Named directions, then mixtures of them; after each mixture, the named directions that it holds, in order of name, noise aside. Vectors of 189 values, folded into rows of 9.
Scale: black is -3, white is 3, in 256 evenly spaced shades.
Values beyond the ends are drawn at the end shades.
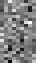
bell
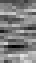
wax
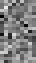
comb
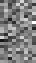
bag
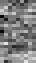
comb, wax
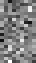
bell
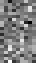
bell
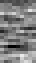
wax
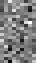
bell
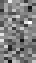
bell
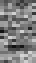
bag, wax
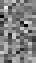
bell, comb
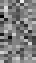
bag, comb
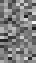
bag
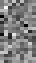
comb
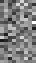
bag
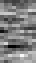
wax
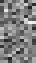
bag, bell
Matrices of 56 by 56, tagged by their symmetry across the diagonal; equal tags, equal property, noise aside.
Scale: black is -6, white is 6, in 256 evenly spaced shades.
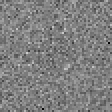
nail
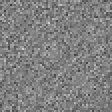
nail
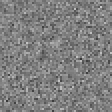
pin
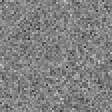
nail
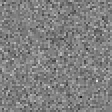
pin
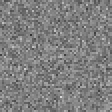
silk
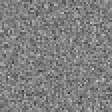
pin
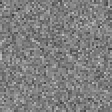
silk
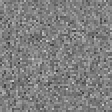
silk
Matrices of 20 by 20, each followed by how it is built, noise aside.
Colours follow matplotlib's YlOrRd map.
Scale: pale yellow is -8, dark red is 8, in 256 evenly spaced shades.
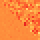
upper triangular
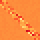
banded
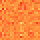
low rank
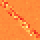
banded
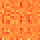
low rank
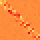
banded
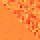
upper triangular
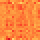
low rank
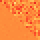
upper triangular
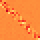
banded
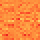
low rank
